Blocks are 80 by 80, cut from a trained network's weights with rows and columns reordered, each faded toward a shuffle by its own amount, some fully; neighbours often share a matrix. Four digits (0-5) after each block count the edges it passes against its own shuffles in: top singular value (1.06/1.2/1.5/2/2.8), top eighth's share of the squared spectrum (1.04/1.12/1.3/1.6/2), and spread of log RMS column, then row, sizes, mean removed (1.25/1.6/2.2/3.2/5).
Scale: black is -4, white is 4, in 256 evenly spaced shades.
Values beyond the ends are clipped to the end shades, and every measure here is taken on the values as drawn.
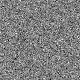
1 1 0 0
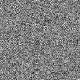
3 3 1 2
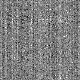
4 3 1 2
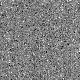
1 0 0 0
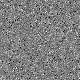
0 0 0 0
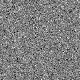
2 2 1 0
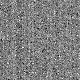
2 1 0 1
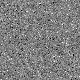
0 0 0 0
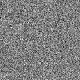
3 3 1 0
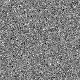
0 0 0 0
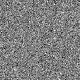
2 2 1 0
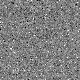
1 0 0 0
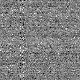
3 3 2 1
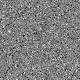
0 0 0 0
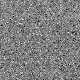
0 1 0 0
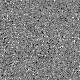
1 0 0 0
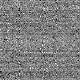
3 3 3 1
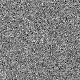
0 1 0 0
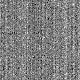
4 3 1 2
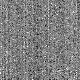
3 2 0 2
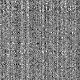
4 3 1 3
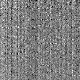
4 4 1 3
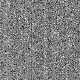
2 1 0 0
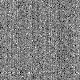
3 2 0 2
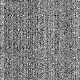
4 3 1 3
